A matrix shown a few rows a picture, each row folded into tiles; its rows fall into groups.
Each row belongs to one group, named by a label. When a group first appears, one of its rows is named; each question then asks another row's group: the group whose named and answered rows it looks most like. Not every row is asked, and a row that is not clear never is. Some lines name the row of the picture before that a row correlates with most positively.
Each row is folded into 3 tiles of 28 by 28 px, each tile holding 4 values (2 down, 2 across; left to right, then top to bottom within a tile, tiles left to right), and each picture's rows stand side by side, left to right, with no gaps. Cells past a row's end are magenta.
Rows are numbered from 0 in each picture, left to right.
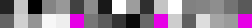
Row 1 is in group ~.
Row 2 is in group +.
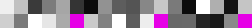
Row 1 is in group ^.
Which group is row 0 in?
+
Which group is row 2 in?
~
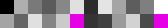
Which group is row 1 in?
^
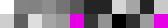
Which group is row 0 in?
+
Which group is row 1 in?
~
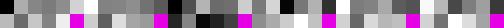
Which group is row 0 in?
^
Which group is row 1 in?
+
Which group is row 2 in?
~
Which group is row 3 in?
+
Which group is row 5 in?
+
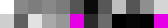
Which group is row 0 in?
+
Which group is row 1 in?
~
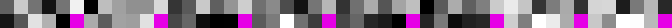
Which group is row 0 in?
^
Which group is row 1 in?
^
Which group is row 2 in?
~
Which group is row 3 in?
^
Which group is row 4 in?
~
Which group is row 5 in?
~
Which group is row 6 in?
+
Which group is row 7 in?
+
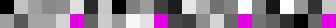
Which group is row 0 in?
^
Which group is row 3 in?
~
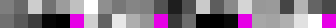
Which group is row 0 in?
~
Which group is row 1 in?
+
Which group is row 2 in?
~
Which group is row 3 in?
+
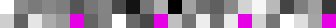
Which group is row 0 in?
+
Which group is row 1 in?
^
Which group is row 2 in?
^
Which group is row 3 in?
+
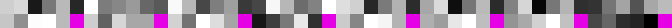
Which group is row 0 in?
+
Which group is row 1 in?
+
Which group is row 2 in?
+
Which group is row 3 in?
^
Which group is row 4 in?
+
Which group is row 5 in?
+
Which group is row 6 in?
+
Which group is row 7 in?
~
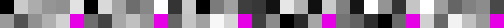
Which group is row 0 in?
^
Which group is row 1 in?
^
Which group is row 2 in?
+
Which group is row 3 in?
~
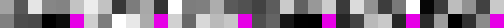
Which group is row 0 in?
~
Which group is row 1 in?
+
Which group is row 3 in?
~
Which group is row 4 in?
^
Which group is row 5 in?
~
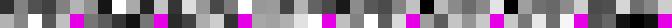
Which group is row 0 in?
^
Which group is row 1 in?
~
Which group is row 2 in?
^
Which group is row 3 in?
+
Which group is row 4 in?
^
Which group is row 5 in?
^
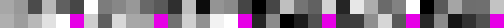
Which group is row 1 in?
+
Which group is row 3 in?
~
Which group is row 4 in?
^
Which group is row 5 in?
~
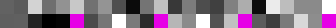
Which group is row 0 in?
~
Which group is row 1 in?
^
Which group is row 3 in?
^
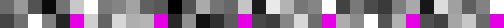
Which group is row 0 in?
^
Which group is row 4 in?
^
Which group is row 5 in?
^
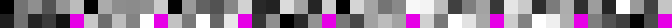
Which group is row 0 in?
~
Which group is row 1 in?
^
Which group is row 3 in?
~
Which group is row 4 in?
^
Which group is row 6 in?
+
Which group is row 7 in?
~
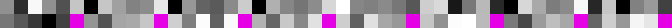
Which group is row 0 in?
~
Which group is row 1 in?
^
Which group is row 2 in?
^
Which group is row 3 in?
^
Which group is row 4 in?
+
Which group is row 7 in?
+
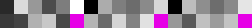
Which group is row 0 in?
^
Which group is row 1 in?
^
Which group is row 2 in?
^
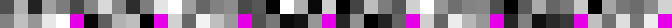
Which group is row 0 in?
+
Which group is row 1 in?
^
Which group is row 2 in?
+
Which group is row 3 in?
~
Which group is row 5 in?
+
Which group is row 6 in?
~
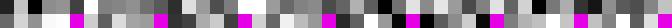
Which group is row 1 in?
+
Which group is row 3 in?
+
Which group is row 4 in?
^
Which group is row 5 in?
^
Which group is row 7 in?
^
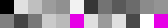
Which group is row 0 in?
^
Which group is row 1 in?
^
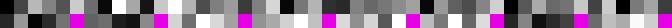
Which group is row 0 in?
~
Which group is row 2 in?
+
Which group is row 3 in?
+
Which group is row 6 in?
~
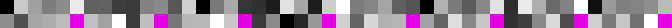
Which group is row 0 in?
^
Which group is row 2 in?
+
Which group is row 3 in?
~
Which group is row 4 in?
+
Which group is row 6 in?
^
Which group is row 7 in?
^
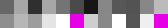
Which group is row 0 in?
+
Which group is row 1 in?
^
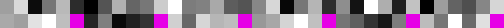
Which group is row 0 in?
+
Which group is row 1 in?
~
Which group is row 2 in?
+
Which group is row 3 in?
+
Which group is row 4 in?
~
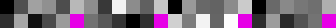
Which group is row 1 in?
~
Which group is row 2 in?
^
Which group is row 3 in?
~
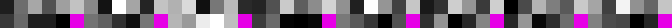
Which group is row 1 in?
~
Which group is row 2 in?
+
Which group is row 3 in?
~
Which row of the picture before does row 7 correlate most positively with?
1
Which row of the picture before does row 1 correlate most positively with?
1
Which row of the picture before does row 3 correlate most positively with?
1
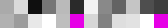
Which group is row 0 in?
+
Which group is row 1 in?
+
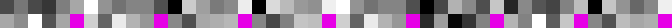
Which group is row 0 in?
^
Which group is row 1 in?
+
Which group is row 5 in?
~
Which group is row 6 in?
^
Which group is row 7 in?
^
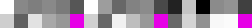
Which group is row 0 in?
+
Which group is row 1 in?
+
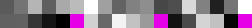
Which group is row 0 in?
~
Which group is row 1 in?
+
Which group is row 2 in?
^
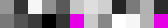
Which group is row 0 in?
~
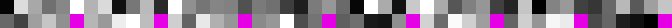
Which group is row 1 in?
+
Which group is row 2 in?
+
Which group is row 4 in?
~
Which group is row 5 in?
+
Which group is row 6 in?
+
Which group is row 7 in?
~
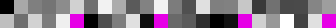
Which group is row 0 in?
^
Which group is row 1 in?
^
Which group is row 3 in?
^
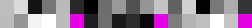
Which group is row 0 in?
+
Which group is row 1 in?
~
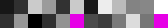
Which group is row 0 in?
~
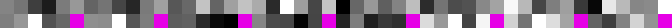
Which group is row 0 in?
^
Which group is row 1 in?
^
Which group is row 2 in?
~
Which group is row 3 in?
~
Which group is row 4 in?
~
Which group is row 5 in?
^
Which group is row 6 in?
+
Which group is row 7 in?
^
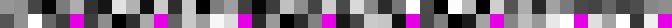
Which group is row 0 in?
^
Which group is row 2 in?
+
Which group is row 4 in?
^
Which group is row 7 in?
^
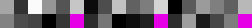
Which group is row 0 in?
~
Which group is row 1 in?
~
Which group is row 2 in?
~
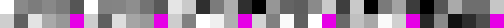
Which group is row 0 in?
+
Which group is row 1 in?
+
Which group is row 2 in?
+
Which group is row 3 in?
^
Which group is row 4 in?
+
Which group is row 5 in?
~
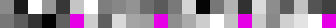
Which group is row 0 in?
~
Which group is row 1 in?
+
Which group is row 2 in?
+
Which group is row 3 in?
+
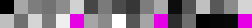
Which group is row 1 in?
^
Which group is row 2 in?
~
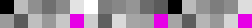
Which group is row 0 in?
^
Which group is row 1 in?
+
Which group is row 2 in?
^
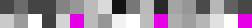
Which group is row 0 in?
^
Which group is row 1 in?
+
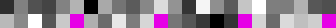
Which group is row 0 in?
^
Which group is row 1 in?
^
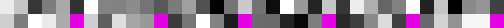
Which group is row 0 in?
+
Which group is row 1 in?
+
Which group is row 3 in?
~
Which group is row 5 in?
+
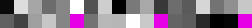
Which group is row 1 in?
+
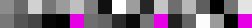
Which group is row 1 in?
~
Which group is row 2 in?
^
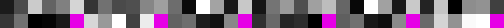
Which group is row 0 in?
~
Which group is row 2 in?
~
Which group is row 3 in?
~
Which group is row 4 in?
~
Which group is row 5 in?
+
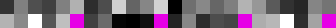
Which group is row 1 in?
~
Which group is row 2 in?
~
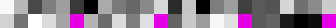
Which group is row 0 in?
+
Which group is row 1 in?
^
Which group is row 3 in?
~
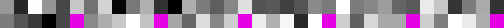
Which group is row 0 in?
~
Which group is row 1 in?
+
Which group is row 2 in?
^
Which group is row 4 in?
+
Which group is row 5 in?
+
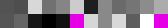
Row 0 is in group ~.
